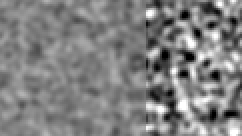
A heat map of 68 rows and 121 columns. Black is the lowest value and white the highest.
Stripes: none. Average level on the scale: 50%. Odd rows or columns: none. Slope: none. Grain: blotchy. Seam: vertical, 60% of the way across, the left part calmer. Histogram: heavy tails on both sides.
